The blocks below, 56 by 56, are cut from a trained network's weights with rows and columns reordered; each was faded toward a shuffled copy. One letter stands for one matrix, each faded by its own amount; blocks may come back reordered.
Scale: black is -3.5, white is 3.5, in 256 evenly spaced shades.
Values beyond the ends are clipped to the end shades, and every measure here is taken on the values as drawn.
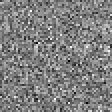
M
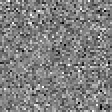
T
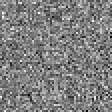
M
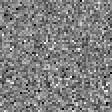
T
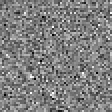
M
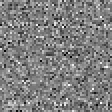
T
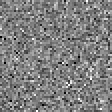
T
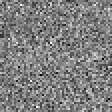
M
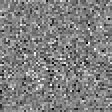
T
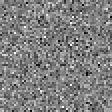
T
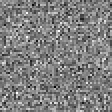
M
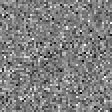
T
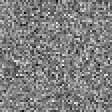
M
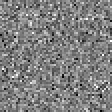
T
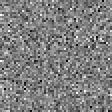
T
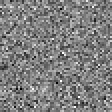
M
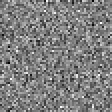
M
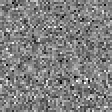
T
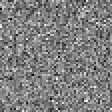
M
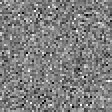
T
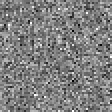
M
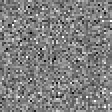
T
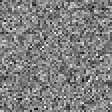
M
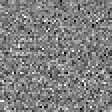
T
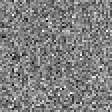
M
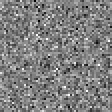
T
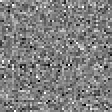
T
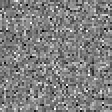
T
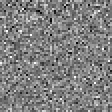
T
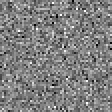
T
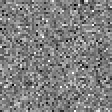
T
